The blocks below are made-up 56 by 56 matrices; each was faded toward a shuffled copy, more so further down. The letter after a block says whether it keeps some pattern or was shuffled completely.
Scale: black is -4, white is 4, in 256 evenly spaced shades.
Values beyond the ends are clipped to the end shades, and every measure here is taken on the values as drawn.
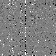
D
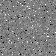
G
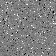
G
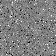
G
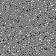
G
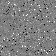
G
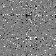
D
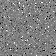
G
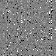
D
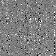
D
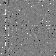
D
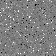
G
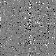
D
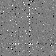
D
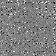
D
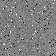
G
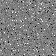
G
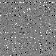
D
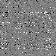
D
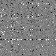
D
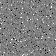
G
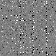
D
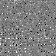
D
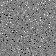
G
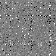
D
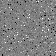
G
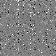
D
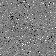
G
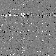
D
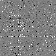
D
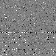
D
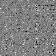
D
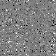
D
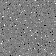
G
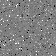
G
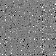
D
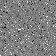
G
